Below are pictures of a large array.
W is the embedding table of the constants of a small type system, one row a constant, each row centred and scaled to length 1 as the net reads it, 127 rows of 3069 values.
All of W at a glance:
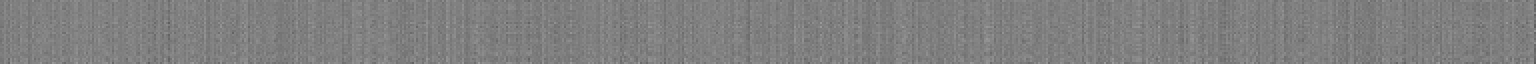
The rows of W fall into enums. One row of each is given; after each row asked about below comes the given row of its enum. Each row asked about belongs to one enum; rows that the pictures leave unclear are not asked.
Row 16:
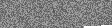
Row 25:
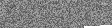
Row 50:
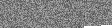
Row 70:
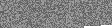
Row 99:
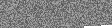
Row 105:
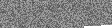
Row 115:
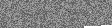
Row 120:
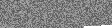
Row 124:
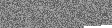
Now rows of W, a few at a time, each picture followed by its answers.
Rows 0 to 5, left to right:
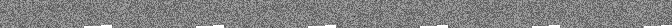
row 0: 105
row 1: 99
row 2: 105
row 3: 115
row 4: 70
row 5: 16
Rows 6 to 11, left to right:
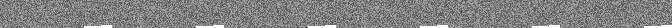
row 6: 50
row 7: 124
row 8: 16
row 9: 124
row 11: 99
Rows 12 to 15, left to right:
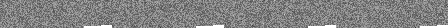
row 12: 16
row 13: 105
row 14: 115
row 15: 124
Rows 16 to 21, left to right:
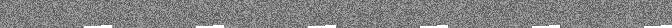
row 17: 124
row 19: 115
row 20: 99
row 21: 70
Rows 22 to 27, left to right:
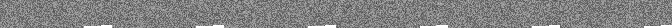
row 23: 124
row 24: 120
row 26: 16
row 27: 70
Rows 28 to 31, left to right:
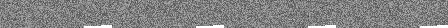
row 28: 124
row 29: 99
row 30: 50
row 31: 16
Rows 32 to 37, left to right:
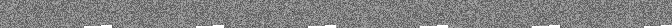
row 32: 99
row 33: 70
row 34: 115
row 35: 124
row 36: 120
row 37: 70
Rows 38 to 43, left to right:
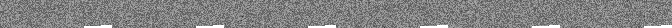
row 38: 70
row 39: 115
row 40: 115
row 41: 105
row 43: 50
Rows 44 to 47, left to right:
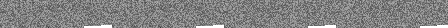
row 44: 105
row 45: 105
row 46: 70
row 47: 99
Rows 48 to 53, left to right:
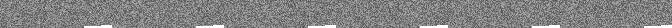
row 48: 115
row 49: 120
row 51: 16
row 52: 16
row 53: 99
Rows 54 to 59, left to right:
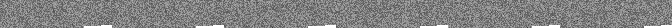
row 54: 16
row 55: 16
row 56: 105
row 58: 124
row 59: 115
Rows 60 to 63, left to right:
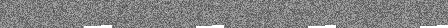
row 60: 16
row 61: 25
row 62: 115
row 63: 70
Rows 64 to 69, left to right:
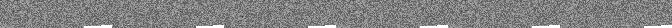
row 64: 120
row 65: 115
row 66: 115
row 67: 120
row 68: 120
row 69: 99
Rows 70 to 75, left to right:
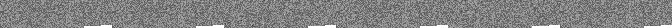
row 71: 70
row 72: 115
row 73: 70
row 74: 120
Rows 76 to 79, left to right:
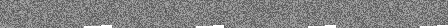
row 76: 120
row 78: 70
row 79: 16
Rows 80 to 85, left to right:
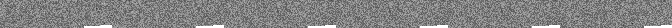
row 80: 25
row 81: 120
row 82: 16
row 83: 16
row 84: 16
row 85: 115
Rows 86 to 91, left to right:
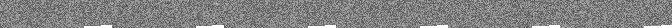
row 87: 25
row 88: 70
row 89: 99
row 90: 50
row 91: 120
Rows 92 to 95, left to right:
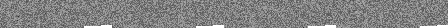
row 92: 115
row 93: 70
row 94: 124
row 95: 120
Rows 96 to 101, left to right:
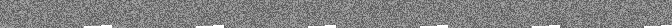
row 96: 120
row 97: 120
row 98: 70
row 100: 16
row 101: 115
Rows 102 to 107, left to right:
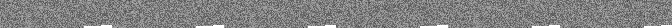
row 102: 124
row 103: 120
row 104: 124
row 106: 124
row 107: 50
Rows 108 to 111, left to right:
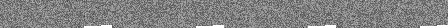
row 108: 50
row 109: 70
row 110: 124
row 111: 115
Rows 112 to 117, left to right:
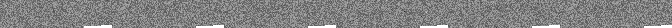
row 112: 16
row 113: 99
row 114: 70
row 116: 105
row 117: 99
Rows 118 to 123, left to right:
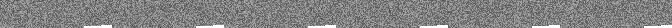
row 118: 120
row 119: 105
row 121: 16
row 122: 70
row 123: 99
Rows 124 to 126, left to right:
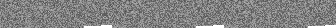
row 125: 120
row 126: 120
